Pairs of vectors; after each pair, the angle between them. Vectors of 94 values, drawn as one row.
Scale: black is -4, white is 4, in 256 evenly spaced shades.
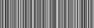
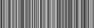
orthogonal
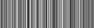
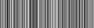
partly opposed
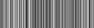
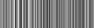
partly aligned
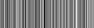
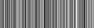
nearly parallel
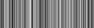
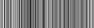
partly opposed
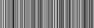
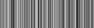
partly aligned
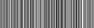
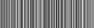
nearly parallel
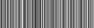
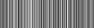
orthogonal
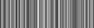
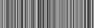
partly opposed
